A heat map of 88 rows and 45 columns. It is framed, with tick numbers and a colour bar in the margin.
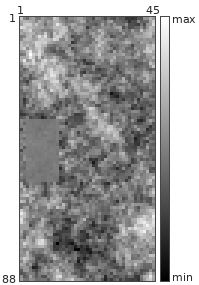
Histogram: bell-shaped. Stripes: none. Ninth with the lowest average: bottom middle. Grain: blotchy. Odd patch: calmer, in the middle left.
